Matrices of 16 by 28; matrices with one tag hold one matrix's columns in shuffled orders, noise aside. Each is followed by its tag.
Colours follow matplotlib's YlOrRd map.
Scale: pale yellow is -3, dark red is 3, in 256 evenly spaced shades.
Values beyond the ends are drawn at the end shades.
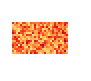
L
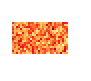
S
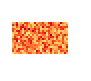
S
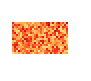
S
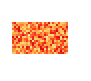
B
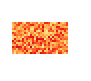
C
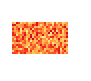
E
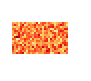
E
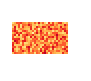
B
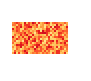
L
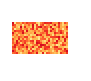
L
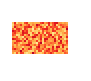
S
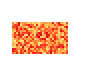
E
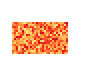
S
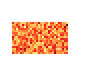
B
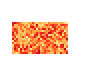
E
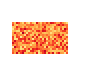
C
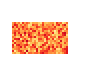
E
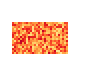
S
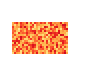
L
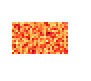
E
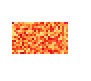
C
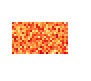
C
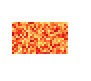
E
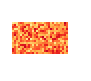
E
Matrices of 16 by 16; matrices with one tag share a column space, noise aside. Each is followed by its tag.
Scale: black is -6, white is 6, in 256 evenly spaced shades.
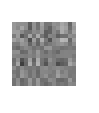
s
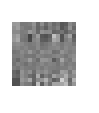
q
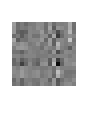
s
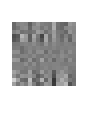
q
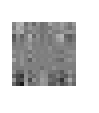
q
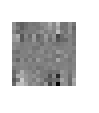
q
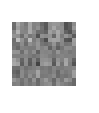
s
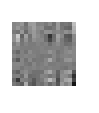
q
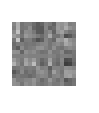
s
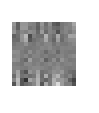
q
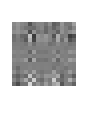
q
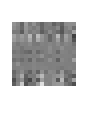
q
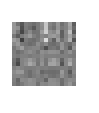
s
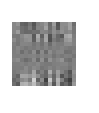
q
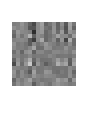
s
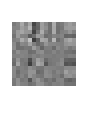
s
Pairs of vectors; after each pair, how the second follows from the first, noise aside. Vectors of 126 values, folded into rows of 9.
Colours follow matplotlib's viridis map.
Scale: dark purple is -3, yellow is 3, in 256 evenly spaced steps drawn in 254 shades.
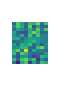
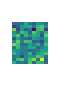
wrapped around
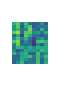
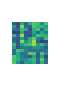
negated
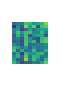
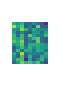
negated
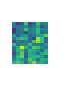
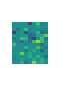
partly zeroed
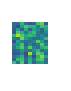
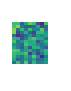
negated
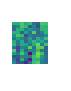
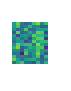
shuffled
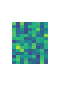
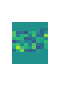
partly zeroed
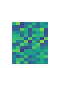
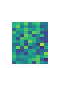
shuffled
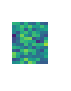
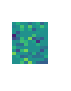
partly zeroed
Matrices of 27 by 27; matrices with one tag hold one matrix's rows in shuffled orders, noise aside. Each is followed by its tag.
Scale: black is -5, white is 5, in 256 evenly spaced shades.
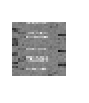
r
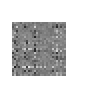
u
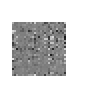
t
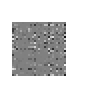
t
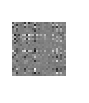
u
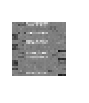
r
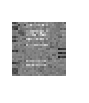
r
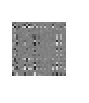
u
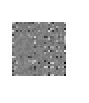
t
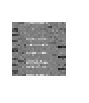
r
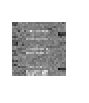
r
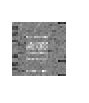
r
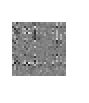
u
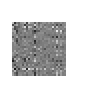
u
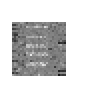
r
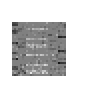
r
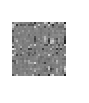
t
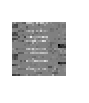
r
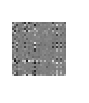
u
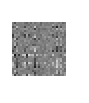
u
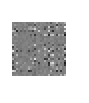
t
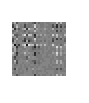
u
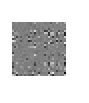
t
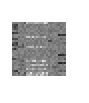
r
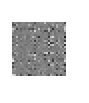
t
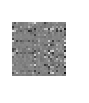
t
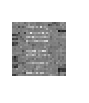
r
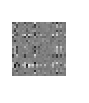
u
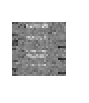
r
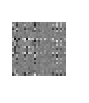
u
